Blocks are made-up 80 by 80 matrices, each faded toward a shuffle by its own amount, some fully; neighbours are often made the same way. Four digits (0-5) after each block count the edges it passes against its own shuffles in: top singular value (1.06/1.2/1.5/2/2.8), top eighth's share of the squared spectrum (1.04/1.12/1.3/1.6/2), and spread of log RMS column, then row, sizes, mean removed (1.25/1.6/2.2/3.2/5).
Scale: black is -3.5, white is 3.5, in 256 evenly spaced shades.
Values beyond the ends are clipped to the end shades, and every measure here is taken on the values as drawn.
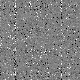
2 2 2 1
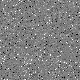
0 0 0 0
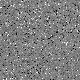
1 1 0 0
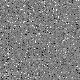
2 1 0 0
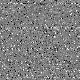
3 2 0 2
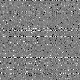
4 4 1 3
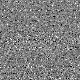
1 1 0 3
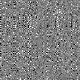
4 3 3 2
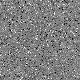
1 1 0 0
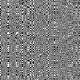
5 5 4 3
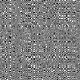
5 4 3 3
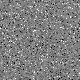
2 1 0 0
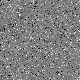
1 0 0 0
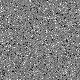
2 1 0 0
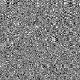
4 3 2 2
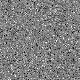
3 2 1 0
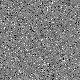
0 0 0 0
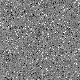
0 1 1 1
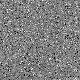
0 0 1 0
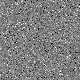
0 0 0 0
